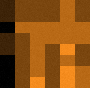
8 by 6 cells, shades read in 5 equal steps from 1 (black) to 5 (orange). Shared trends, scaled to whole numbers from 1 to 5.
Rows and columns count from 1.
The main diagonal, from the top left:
2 3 4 4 5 3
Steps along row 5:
up up down up down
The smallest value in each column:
1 3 3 3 4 3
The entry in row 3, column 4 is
4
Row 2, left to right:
2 3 3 3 4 3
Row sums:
18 18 21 21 20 18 20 21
